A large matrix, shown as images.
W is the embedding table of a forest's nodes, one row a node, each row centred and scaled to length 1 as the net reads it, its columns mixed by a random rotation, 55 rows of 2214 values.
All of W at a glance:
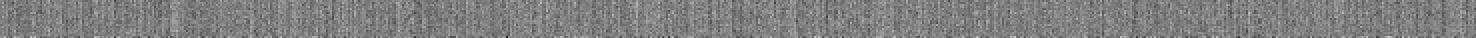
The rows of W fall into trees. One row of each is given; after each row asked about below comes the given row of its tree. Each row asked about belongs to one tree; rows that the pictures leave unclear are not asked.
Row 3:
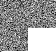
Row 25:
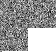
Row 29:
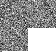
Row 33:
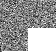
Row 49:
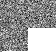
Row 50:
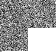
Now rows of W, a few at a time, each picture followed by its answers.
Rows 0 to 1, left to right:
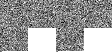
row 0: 3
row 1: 49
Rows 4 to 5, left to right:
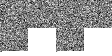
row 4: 29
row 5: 3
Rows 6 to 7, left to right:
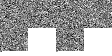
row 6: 33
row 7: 50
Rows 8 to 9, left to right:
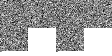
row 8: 3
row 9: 33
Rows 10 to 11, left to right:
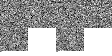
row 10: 3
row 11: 3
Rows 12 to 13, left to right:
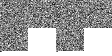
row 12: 33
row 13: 29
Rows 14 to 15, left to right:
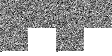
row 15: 49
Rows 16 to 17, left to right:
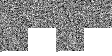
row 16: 3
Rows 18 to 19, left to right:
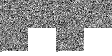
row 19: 49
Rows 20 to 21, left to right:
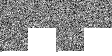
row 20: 49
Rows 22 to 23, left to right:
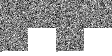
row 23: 29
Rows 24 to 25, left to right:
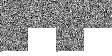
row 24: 3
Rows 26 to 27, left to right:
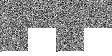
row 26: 3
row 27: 33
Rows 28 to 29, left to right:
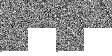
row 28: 25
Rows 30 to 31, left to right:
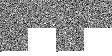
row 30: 33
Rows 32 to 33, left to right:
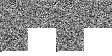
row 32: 33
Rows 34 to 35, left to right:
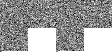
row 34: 33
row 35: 3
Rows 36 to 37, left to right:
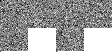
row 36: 50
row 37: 25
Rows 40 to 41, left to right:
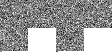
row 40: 29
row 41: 33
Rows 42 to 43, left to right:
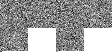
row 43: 50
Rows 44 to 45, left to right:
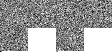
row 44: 33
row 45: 3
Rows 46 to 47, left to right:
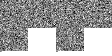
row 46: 50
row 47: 3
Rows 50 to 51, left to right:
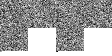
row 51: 33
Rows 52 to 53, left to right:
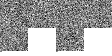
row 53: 50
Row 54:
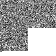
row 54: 49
